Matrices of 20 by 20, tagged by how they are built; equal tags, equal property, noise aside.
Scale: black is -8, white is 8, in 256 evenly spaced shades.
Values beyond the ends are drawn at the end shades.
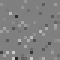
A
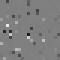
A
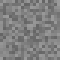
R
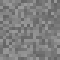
R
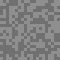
R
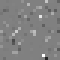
A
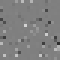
A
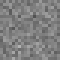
R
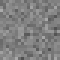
R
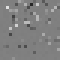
A
